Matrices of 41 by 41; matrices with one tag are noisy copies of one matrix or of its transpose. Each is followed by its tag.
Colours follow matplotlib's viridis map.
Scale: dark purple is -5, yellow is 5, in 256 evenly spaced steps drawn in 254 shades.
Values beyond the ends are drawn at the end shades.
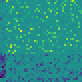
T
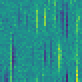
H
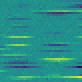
H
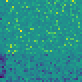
T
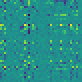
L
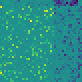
T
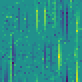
H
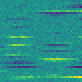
H
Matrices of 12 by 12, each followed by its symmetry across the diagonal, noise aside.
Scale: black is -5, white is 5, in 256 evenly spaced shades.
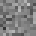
antisymmetric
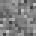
antisymmetric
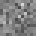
neither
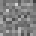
neither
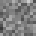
antisymmetric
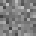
antisymmetric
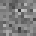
neither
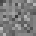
symmetric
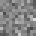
symmetric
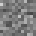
neither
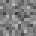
antisymmetric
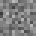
antisymmetric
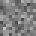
antisymmetric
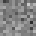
neither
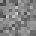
symmetric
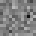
neither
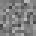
antisymmetric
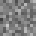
neither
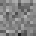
neither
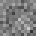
symmetric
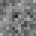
symmetric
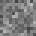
symmetric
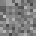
antisymmetric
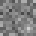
symmetric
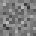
symmetric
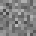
neither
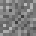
symmetric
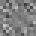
antisymmetric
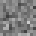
neither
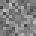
symmetric
